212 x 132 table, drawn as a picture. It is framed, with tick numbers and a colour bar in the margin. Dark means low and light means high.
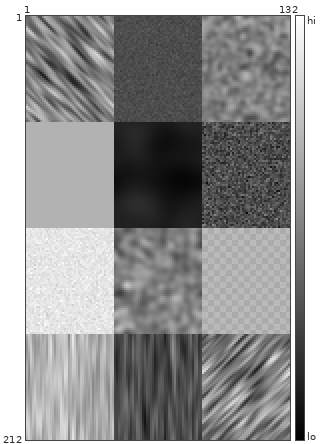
The table splits into 4 rows of 3 panels. Panel 1,1: middling, slanting down to the right, strong in contrast. Panel 1,2: low, fine-grained, faint in contrast. Panel 1,3: middling, blotchy. Panel 2,1: high, flat. Panel 2,2: very low, smooth, faint in contrast. Panel 2,3: low, fine-grained. Panel 3,1: very high, fine-grained, faint in contrast. Panel 3,2: middling, blotchy. Panel 3,3: high, checkered, faint in contrast. Panel 4,1: high, streaked downward. Panel 4,2: low, streaked downward. Panel 4,3: middling, slanting up to the right, strong in contrast.
